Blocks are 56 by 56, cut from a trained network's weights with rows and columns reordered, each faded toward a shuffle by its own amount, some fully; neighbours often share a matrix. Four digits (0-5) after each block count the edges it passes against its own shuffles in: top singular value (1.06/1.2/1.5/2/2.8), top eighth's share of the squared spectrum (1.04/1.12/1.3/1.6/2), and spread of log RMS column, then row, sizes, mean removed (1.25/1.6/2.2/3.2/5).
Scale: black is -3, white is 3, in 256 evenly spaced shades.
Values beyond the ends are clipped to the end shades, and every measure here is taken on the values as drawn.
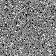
0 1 0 0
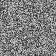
0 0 0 0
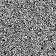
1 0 0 0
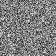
2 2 0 0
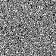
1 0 0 0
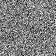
0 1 0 0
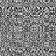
4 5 0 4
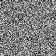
3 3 0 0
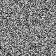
2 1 0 0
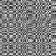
5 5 4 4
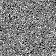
0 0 0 0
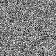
3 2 0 0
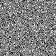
2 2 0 0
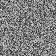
1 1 0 0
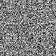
3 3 0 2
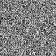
3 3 0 1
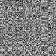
4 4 1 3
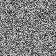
1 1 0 0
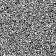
1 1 0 0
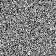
1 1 0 0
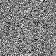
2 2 0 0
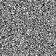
3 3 0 1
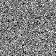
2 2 0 0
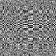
5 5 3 4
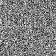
3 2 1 0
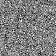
2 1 0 0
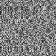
4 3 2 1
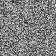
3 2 0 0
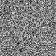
3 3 0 1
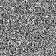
3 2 0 1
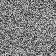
1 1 0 0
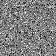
1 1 0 0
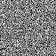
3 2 0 0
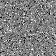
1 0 0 0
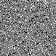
0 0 0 0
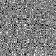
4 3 1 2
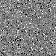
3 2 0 1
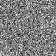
3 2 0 1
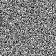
2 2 0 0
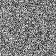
0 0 0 0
